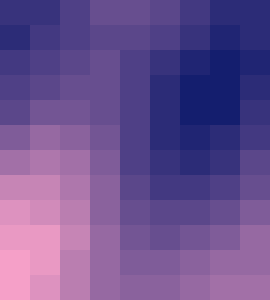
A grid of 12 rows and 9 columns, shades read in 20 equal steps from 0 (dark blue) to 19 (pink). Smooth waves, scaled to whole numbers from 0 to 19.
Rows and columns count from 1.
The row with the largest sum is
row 12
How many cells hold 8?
5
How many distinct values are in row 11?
6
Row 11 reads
19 18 14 11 9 9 10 11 11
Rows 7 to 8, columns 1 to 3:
12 13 12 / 15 15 13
